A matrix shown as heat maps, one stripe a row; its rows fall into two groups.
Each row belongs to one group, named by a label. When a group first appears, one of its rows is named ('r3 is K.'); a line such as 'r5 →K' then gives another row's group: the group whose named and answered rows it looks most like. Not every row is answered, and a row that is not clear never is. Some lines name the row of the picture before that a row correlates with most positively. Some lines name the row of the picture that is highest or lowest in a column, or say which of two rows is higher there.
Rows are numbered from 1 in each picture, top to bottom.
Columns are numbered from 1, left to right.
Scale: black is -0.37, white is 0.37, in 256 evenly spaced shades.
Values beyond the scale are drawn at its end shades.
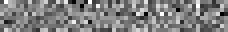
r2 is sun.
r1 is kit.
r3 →sun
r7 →sun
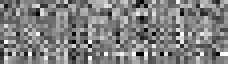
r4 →kit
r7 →kit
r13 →kit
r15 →kit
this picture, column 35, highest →4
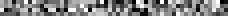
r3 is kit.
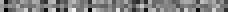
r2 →sun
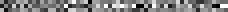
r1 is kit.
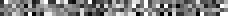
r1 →kit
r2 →sun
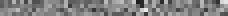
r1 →sun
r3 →sun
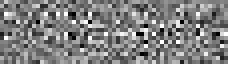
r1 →kit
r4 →kit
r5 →kit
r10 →kit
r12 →sun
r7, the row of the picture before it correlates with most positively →4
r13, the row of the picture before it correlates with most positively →4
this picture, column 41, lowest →8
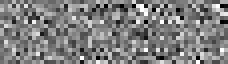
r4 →sun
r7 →kit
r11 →kit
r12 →kit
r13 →sun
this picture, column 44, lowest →16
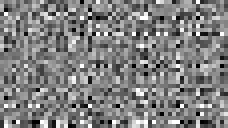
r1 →sun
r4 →kit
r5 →sun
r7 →sun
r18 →kit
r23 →kit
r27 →kit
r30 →kit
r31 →kit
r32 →kit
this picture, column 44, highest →31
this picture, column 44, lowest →1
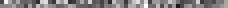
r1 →kit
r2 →sun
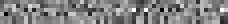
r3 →sun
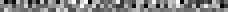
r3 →kit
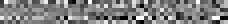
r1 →kit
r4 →sun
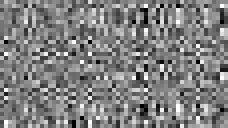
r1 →kit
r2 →sun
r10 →kit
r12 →sun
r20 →sun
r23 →kit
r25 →kit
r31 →kit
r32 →kit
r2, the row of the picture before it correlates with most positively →4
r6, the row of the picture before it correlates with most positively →3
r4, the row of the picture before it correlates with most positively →3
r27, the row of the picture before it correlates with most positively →6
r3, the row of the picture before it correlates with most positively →6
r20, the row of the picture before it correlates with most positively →2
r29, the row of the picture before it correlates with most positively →6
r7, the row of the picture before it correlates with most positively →6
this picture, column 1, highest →15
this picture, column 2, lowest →11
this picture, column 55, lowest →20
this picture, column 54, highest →11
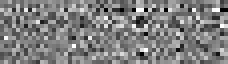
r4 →kit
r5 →sun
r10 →kit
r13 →sun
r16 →kit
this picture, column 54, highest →3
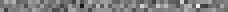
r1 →kit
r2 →sun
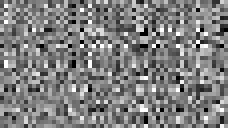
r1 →sun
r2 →kit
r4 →kit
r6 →kit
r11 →sun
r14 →kit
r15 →sun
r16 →kit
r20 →sun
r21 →kit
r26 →sun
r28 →sun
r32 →sun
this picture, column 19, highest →23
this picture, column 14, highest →19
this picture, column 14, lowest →17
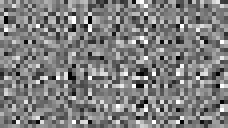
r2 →sun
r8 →kit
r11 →sun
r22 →sun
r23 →kit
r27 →sun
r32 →sun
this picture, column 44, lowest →21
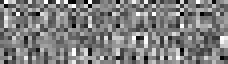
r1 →kit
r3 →kit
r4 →kit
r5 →kit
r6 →kit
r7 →kit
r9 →kit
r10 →sun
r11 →sun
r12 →sun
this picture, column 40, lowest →15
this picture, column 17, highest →1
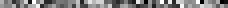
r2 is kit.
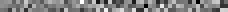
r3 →sun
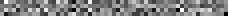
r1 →kit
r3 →kit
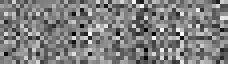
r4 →kit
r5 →sun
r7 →sun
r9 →kit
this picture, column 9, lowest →5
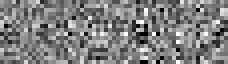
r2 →sun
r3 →sun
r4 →sun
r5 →kit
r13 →sun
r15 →sun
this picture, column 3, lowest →11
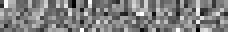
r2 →kit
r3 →sun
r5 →kit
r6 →sun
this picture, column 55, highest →4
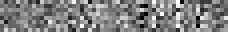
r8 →kit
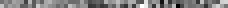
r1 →sun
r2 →sun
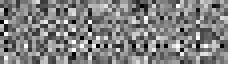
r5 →sun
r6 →kit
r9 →kit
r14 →kit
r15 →kit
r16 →kit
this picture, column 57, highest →5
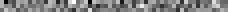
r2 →sun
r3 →kit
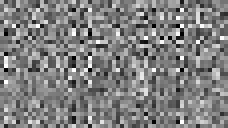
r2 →kit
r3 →kit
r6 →kit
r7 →kit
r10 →sun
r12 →sun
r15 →kit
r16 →kit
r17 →kit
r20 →sun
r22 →kit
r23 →sun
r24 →sun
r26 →kit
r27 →kit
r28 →kit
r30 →kit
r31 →kit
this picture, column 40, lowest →13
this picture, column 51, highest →7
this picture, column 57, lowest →4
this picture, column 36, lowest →11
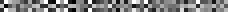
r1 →kit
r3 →kit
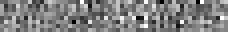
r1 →sun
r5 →sun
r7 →sun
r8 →kit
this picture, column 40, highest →5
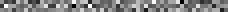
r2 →kit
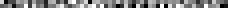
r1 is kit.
